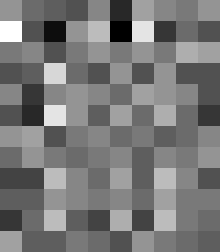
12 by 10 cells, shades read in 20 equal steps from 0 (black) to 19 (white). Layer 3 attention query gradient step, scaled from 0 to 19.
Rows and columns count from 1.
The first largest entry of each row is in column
7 1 9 3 7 3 2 2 3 8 3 1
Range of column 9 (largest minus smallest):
7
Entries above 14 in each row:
0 2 0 1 0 1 0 0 0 0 0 0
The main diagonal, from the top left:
11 6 6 8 10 12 9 10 10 9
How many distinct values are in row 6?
9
